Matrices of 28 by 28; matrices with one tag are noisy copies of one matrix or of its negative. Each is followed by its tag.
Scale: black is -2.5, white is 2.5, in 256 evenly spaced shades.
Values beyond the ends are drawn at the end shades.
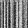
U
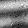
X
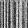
U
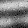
X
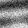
X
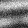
X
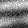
X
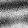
X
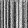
U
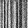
U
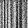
U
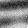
X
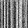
U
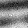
X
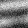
X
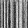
U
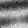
X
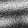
X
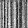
U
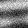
X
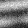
X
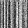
U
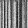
U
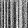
U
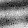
X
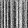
U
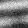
X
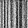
U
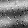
X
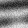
X
